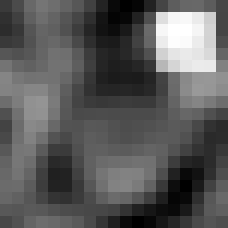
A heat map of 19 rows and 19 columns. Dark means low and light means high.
Histogram: skewed, a long tail of high values. Stripes: none. Ninth with the highest average: top right. Mirror symmetry: none. Roughest part: top right. Odd patch: higher, in the top right. Calmest part: centre.
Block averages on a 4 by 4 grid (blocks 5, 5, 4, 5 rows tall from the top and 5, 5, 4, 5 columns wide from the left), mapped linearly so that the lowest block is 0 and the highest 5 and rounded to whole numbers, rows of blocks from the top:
1 0 1 5 | 3 1 0 3 | 2 1 2 0 | 1 1 1 0
